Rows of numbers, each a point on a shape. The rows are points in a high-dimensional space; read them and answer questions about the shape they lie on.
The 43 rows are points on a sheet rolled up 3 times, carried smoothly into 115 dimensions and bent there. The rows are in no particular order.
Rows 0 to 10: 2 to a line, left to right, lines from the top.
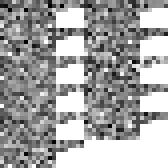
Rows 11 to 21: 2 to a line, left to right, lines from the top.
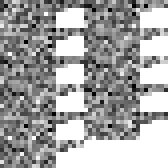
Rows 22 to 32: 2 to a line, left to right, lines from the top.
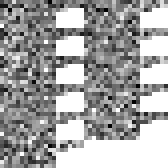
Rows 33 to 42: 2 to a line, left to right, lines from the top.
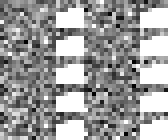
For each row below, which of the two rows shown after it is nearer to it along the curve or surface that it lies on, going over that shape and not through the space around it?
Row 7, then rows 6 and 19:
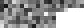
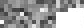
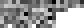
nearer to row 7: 6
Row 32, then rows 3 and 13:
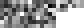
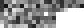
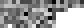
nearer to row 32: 3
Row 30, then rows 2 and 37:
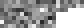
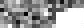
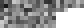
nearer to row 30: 37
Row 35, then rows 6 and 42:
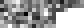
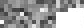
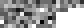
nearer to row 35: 42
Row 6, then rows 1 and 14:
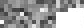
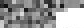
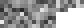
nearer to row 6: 14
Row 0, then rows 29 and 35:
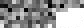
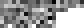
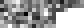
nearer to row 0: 35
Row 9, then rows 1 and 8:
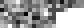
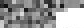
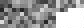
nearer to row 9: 1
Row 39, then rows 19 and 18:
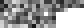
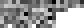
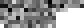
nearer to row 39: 18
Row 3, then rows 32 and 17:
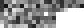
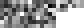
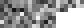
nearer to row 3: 32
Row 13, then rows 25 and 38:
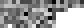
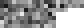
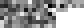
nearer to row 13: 25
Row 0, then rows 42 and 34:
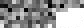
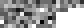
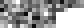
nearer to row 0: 34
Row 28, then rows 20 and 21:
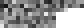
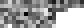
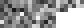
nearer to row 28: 21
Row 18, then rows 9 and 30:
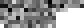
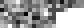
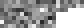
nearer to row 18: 9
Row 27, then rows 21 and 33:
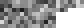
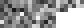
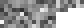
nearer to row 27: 33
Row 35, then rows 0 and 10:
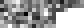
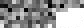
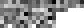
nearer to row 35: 10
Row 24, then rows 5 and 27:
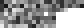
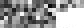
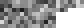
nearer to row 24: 5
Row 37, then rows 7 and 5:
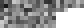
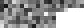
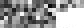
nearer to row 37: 7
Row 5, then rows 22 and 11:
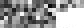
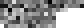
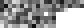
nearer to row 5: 22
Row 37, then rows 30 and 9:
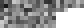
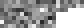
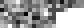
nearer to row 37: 30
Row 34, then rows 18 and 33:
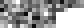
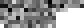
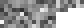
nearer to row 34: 18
